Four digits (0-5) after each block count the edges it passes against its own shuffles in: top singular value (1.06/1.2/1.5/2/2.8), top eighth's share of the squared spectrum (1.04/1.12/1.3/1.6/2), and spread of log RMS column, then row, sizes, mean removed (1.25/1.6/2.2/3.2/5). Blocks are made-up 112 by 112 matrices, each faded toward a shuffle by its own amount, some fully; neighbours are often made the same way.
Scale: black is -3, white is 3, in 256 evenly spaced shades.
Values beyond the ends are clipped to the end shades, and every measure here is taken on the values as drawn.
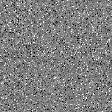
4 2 1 1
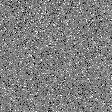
1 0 0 0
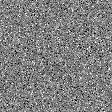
0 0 0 0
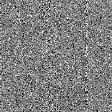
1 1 3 0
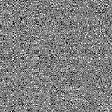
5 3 2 2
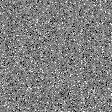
0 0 0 0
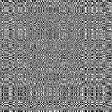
5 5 4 4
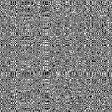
5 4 3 3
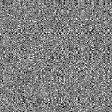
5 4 3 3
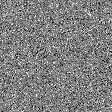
2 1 0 0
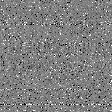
4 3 1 2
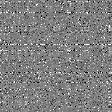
4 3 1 3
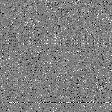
4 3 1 2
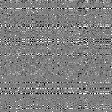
5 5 3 4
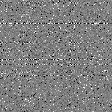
4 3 1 2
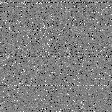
3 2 0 2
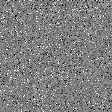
0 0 0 0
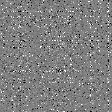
2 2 2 2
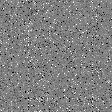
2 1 1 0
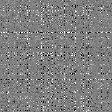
3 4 4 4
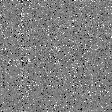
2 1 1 1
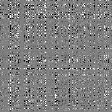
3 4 4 4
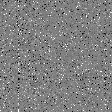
2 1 1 1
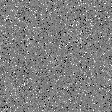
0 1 1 0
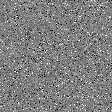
1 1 0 0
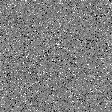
1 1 0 0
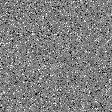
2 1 0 0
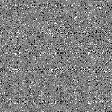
4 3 1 3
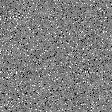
2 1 0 0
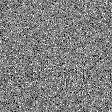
2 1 0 0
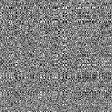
5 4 3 3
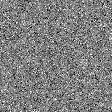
2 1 0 0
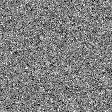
0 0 0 0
